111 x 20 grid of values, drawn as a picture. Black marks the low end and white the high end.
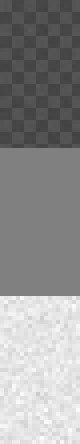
It is made of 3 by 1 panels. Panel 1,1: low, checkered, faint in contrast. Panel 2,1: middling, flat. Panel 3,1: very high, fine-grained, faint in contrast.
